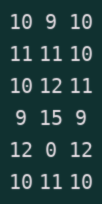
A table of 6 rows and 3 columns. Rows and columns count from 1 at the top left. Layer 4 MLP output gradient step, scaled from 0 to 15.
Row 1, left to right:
10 9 10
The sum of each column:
62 58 62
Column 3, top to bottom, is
10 10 11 9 12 10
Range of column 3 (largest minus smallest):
3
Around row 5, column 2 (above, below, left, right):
15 11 12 12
